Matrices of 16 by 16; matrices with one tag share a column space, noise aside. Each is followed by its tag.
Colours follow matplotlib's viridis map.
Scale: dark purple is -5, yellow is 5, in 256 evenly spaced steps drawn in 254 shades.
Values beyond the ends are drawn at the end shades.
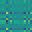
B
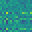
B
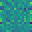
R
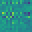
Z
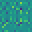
R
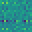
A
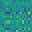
B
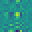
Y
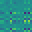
B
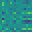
B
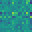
Z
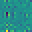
Y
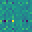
A
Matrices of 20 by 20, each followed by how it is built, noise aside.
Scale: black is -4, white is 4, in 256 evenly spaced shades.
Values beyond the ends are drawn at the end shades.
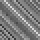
Toeplitz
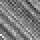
Toeplitz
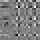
low rank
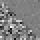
lower triangular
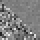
lower triangular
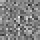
low rank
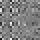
low rank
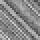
Toeplitz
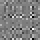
low rank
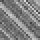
Toeplitz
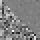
lower triangular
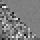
lower triangular
